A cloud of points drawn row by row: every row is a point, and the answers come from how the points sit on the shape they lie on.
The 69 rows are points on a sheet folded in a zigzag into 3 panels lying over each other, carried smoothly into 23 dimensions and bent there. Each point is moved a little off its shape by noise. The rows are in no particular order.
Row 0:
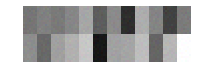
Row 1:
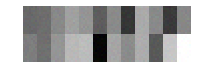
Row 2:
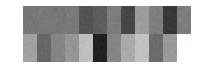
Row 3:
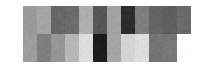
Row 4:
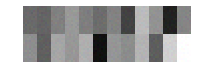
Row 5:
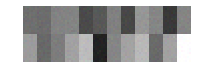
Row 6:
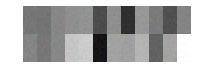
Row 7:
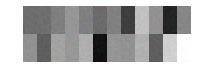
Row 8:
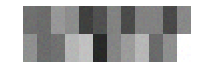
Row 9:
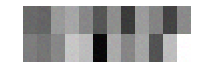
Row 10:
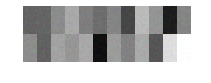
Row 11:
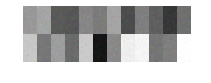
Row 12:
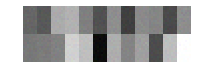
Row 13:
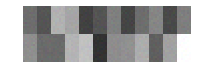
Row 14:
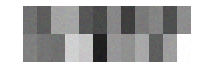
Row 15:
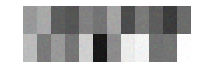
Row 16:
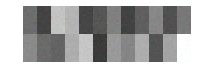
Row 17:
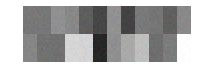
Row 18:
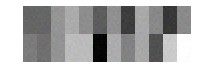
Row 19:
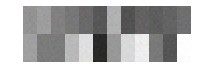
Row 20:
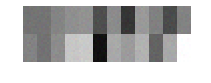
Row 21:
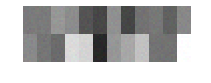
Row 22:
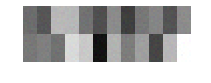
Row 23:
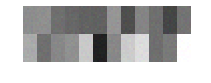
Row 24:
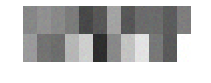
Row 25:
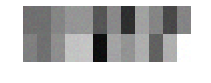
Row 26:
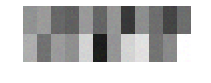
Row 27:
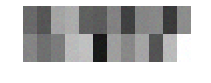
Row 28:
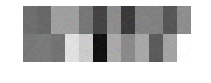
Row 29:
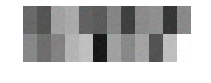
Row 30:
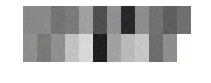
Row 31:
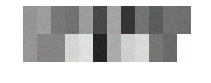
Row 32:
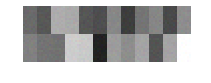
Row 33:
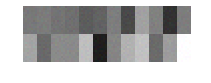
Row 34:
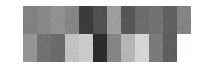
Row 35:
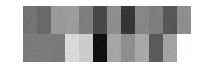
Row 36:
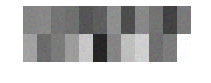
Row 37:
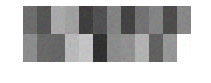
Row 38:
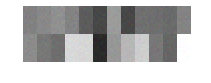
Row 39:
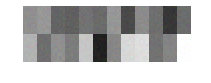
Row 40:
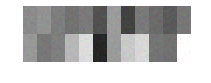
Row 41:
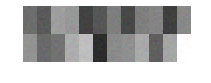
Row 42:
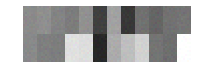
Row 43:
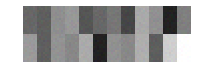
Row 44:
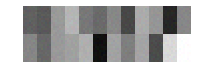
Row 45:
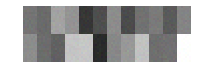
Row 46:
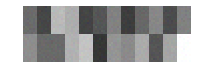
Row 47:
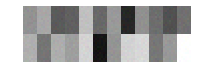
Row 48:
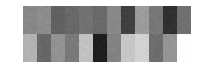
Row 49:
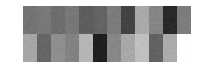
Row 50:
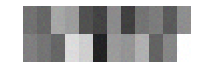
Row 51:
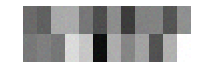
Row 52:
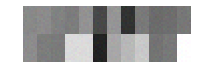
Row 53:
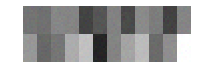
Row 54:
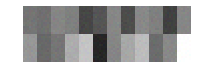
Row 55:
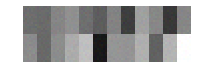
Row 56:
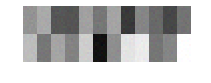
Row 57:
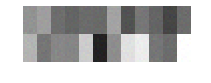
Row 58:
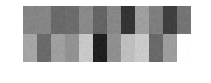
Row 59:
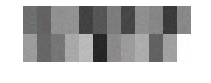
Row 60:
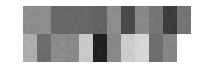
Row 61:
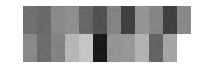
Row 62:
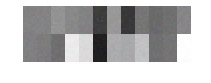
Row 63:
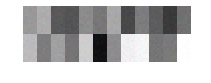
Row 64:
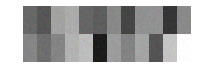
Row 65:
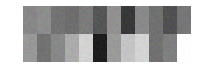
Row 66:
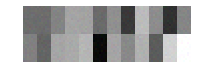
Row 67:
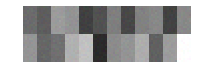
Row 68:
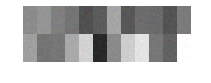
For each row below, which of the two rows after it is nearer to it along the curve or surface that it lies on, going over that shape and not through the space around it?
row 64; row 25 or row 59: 25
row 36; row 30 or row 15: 15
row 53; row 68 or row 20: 68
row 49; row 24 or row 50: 24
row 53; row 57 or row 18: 57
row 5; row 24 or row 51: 24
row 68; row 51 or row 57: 57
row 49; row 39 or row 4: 39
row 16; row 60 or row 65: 60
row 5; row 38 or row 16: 16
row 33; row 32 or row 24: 24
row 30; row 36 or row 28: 28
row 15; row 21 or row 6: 21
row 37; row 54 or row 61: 54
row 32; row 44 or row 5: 44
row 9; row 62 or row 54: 62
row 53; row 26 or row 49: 49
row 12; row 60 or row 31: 31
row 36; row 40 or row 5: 5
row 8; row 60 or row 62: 60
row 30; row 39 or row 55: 55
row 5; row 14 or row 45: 45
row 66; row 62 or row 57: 62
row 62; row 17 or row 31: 31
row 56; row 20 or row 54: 54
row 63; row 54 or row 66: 54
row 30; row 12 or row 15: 12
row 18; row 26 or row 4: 4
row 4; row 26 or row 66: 66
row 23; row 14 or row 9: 14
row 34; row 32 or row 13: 13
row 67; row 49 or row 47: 49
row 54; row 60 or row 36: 36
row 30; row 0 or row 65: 0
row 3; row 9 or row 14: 9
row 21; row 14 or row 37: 14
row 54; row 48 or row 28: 48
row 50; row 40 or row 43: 40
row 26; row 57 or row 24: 57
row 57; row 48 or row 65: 48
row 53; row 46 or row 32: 46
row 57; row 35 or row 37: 37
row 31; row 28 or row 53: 28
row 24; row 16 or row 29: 16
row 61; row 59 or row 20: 20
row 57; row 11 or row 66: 11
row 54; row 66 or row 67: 67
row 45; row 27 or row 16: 16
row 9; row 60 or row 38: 38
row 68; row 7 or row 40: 40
